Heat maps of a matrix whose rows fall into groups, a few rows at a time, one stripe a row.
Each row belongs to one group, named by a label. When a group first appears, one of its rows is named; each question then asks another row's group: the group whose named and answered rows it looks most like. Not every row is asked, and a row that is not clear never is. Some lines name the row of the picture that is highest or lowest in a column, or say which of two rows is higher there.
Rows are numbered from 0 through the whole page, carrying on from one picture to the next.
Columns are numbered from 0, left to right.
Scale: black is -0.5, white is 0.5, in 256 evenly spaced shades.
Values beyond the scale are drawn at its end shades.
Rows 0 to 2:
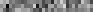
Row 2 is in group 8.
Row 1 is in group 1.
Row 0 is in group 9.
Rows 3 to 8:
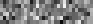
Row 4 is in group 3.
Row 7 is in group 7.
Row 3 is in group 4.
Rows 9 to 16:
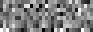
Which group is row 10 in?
4
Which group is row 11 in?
1
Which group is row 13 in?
3
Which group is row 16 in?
9
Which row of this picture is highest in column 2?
16
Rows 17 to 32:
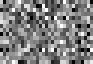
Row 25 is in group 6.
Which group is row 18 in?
8
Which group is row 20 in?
3
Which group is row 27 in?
9
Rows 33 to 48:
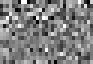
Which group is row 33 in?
3
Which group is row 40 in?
9
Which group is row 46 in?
9
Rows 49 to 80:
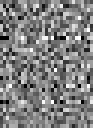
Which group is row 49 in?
6
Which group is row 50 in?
7
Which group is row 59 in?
3
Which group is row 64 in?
7
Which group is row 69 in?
3
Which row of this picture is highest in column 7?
58
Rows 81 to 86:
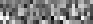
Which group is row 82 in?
1
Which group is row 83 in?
6
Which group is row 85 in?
9
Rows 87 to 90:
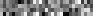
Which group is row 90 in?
7
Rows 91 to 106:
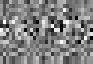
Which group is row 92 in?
7
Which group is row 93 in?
4
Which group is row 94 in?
7
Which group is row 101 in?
9
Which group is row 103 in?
6
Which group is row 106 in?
7
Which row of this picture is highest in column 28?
100
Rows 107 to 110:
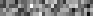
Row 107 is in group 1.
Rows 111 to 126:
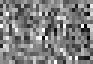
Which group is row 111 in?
7
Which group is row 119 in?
1
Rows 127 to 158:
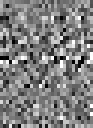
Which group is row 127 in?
9
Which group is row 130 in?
6
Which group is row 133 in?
8
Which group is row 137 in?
6
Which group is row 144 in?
1
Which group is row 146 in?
4
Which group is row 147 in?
8
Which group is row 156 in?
9
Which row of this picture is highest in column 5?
142
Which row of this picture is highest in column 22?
141
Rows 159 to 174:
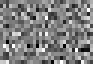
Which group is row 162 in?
3
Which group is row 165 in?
8
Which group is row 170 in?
3
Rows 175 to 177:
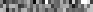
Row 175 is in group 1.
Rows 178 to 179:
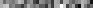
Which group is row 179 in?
9
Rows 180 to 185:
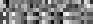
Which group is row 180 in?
8
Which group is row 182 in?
7
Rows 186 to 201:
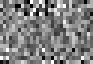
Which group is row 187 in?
3
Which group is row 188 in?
1
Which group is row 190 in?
8
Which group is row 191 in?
4
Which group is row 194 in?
8
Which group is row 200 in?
9
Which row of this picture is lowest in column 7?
200
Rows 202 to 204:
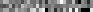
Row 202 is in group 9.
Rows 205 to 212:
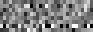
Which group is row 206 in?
4
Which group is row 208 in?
1
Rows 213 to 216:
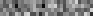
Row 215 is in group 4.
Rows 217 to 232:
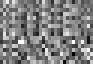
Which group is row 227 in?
6
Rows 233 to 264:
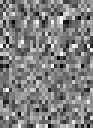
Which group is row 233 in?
7
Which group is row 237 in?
9
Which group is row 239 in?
7
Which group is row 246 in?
9
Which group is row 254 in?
3
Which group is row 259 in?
7
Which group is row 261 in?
3
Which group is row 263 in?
6
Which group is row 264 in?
3
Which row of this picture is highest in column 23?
245
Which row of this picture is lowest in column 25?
264
